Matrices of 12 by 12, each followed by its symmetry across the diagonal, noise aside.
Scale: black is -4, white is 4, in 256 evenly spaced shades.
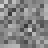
symmetric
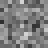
antisymmetric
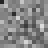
symmetric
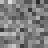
neither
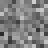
antisymmetric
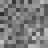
symmetric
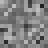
symmetric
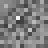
symmetric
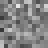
neither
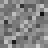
symmetric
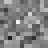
neither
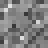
symmetric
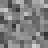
antisymmetric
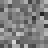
antisymmetric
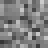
antisymmetric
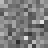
neither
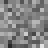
neither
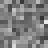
neither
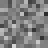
antisymmetric
